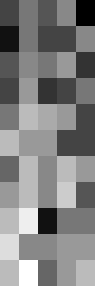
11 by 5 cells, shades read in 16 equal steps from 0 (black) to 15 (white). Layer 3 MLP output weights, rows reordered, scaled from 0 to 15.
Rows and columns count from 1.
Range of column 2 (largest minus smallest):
8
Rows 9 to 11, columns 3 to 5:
1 7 7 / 8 9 9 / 6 9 11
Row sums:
24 24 32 27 41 37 45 45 40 47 52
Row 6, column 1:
11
